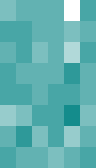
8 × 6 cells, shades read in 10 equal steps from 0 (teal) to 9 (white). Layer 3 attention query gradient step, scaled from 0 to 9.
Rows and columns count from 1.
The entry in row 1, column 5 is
9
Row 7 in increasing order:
1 2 3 3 4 5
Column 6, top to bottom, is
2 3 2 3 3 4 3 2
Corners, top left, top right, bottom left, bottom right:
4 2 2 2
